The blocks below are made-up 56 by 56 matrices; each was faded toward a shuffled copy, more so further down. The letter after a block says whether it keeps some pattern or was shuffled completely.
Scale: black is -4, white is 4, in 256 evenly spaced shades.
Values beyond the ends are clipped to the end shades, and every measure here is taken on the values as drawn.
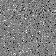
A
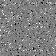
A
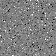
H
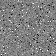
H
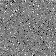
H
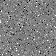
H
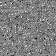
H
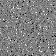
A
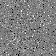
A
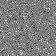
H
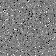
A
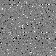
A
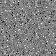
A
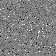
H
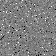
H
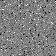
H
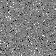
A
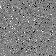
H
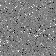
H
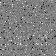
A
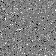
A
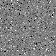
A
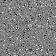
A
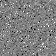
A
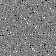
A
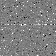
A
